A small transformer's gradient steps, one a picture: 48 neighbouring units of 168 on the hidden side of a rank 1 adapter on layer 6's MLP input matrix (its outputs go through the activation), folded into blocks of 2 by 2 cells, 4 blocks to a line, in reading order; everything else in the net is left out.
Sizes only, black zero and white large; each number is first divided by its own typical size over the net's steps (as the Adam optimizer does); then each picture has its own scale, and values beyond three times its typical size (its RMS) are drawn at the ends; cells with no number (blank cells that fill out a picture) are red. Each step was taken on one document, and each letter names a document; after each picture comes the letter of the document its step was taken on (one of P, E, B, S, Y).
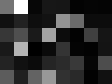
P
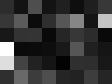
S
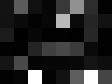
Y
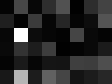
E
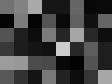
S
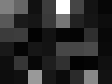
Y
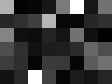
S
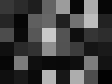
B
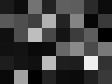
S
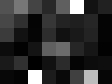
Y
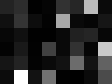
E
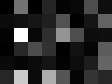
E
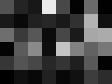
B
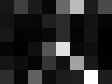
Y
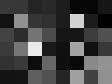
B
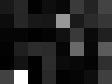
E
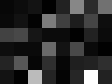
Y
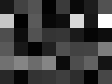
S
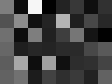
S
